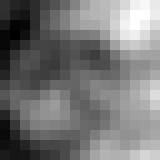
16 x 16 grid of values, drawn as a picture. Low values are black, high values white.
Ninth with the highest average: top right. Lone odd cells: none. Ninth with the lowest average: top left. Slope: up to the right.
